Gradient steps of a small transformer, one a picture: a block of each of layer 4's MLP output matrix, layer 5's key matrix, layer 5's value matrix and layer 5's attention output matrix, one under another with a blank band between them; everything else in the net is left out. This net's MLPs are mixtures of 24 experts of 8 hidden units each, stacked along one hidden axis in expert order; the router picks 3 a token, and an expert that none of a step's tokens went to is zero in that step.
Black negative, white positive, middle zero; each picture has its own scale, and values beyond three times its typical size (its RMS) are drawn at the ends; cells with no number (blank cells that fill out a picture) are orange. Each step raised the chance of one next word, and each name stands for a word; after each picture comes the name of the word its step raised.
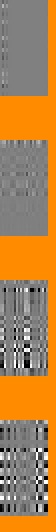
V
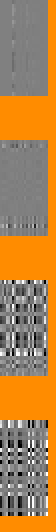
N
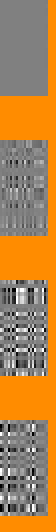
V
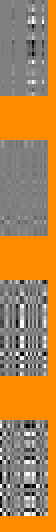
N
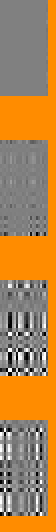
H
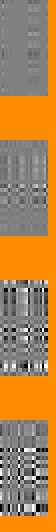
V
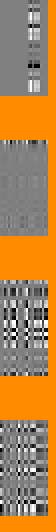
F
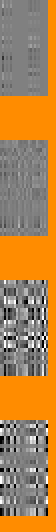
F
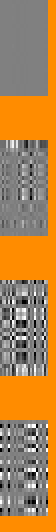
F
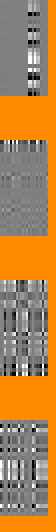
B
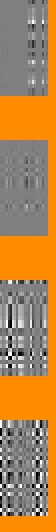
N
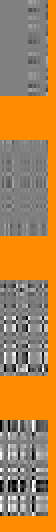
H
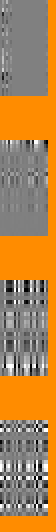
B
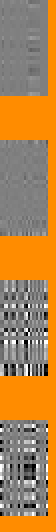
B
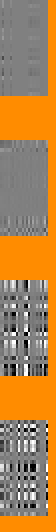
B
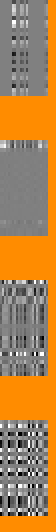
N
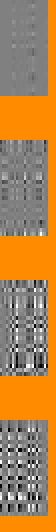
V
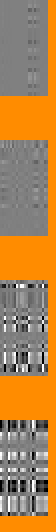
H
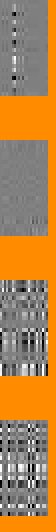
B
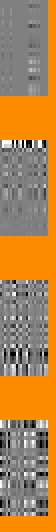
N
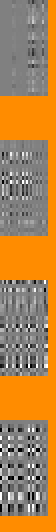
V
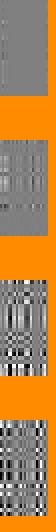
N
